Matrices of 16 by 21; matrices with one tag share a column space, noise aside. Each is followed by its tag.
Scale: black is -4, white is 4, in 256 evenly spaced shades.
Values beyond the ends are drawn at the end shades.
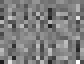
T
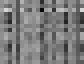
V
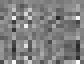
T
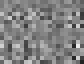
T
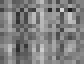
V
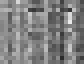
V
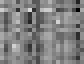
V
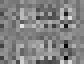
T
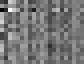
V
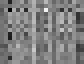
V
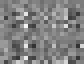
T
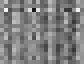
V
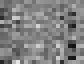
T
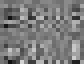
T
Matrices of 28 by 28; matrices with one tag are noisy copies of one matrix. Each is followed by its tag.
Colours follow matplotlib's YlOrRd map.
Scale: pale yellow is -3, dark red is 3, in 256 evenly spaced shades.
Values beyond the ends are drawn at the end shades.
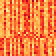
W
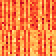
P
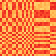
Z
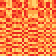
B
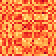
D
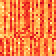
W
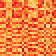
B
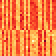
P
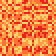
D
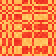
D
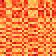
B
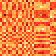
Z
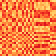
Z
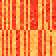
P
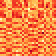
B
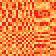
Z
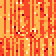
W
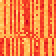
W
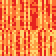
P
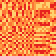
Z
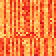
W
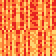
P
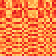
B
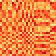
Z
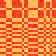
B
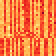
W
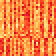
W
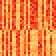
P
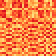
B
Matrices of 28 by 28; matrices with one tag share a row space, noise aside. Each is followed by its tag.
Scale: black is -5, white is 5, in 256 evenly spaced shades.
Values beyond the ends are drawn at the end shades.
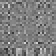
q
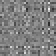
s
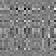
s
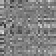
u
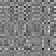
s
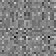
s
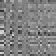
u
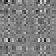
q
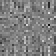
s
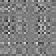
q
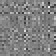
s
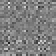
q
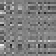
u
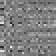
u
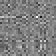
q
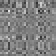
q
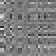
u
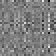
s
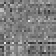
u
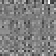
s
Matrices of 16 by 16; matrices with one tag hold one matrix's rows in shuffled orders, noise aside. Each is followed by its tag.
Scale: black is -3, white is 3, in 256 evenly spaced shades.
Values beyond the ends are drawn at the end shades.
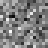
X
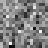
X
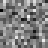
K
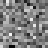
X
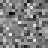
X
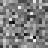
X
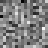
K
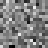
X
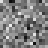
X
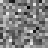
X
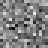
X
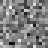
X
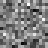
K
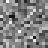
X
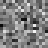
K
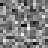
K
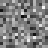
K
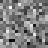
X
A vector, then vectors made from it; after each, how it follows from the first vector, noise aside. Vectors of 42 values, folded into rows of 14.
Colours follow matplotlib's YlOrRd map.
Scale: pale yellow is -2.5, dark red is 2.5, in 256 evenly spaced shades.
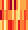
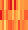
shrunk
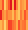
shrunk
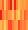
shrunk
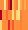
partly zeroed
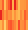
shrunk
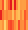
shrunk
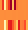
partly zeroed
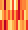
negated
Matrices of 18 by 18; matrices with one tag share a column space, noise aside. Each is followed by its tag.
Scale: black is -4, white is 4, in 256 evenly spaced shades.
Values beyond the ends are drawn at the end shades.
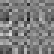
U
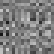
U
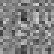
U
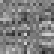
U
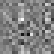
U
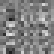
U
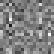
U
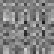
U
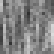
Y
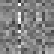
U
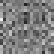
U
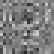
U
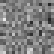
U
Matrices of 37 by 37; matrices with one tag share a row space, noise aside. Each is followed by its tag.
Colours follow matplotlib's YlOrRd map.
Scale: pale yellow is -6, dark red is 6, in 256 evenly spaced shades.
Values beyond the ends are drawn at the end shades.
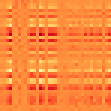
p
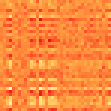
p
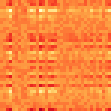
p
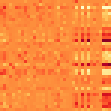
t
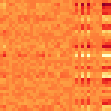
t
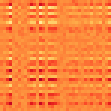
p
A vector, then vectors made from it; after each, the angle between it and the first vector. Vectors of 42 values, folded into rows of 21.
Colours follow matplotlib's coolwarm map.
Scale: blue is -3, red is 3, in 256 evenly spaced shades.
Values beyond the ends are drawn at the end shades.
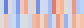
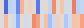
nearly parallel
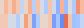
partly opposed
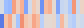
orthogonal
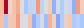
nearly opposite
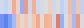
orthogonal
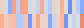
partly aligned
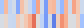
orthogonal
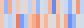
orthogonal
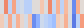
partly opposed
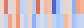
nearly opposite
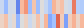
nearly parallel
